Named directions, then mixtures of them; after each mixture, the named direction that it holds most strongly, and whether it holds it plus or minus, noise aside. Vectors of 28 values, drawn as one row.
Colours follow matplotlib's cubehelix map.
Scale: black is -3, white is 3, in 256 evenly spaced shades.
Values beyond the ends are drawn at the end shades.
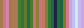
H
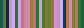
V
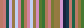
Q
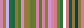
V, minus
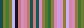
V, plus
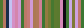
Q, plus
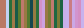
Q, minus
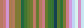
H, plus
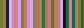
Q, plus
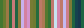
H, minus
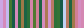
V, minus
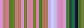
H, minus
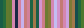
Q, minus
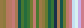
H, plus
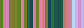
H, plus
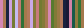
Q, plus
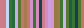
V, minus
